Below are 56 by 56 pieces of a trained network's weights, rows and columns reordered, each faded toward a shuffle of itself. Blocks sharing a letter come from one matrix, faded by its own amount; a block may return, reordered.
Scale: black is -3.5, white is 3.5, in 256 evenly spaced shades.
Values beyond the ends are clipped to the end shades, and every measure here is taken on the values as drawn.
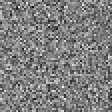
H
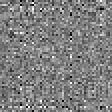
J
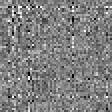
J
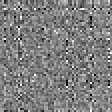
J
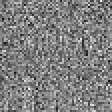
H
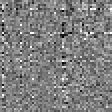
J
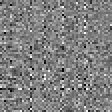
J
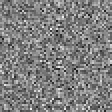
H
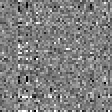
J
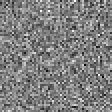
H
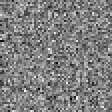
H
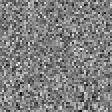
H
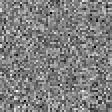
H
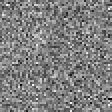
H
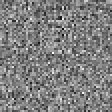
H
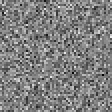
H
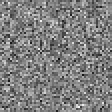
H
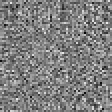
H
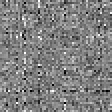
J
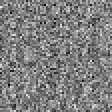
H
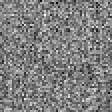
H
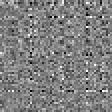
J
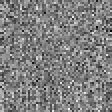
H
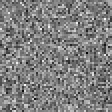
H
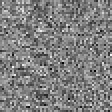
H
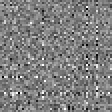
J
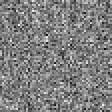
H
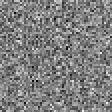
H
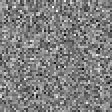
H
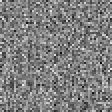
H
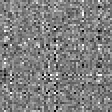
J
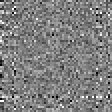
J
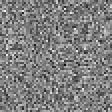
H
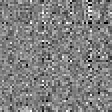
J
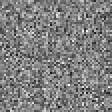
H
